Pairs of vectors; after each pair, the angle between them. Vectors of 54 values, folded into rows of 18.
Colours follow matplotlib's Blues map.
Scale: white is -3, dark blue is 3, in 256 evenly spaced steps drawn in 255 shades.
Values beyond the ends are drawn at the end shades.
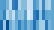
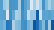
partly aligned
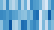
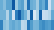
partly opposed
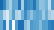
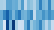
nearly opposite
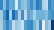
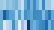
orthogonal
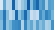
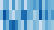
partly aligned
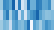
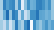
nearly parallel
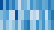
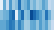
nearly opposite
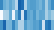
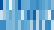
partly aligned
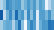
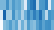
orthogonal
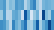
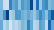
orthogonal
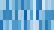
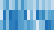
partly aligned
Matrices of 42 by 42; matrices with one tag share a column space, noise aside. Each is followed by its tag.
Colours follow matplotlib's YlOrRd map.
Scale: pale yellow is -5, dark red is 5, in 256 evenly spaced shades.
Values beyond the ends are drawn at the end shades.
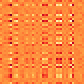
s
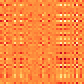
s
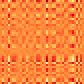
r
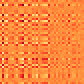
s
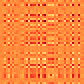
s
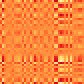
r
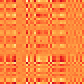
r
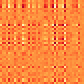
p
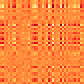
p
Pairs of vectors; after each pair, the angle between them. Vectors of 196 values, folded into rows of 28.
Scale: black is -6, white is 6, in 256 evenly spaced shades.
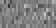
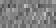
nearly parallel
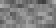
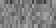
partly aligned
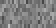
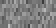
nearly parallel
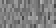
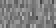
nearly opposite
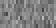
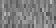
partly opposed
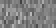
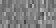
orthogonal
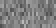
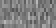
partly aligned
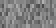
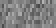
nearly parallel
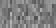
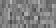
nearly opposite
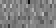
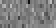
nearly parallel
